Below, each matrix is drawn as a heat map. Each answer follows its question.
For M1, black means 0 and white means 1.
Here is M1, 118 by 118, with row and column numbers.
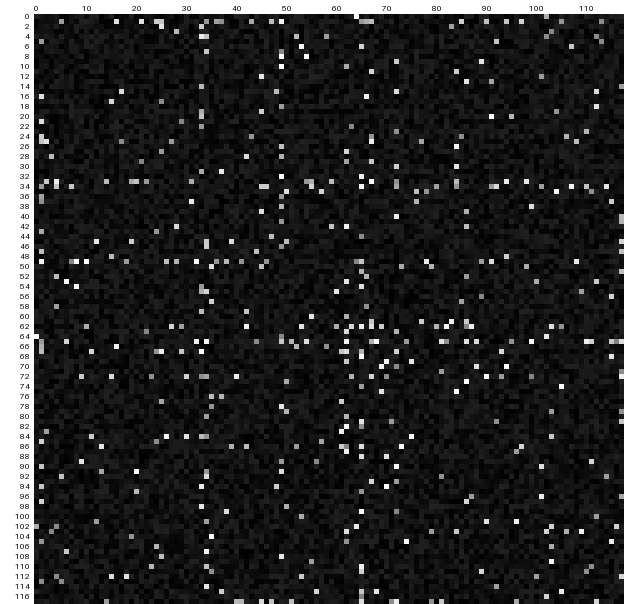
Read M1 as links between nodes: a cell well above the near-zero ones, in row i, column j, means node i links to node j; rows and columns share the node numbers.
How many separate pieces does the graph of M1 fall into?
1
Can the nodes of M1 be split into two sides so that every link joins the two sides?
no
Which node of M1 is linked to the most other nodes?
node 65
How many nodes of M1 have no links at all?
0
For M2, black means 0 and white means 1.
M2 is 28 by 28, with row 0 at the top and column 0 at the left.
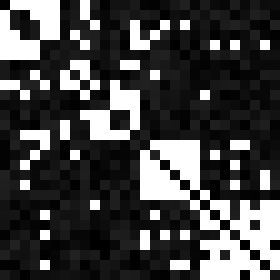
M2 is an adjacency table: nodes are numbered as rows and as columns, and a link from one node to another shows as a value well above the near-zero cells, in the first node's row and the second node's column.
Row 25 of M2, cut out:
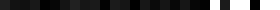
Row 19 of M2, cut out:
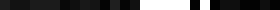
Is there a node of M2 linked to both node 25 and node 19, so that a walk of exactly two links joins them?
no
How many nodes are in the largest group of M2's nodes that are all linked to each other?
6
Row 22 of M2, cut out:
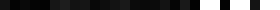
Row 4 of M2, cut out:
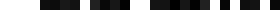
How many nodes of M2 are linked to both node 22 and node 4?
3
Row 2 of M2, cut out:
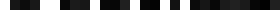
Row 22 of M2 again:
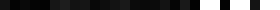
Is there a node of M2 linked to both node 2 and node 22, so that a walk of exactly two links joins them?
no
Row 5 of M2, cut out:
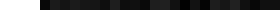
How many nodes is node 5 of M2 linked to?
4
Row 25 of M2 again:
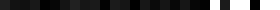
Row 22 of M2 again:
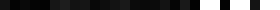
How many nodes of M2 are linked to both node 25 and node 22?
5
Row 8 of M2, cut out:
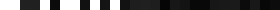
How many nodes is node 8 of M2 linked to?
7
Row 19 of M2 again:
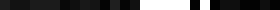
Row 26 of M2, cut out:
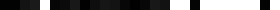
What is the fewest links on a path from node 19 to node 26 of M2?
2
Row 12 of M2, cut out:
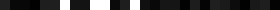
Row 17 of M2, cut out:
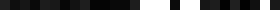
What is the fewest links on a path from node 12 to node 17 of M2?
4
